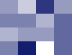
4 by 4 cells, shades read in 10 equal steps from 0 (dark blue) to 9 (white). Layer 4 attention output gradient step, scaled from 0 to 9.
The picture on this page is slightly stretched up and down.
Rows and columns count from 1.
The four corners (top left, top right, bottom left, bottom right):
5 5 4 3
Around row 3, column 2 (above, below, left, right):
4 0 6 5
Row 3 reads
6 5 5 3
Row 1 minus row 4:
1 7 -8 2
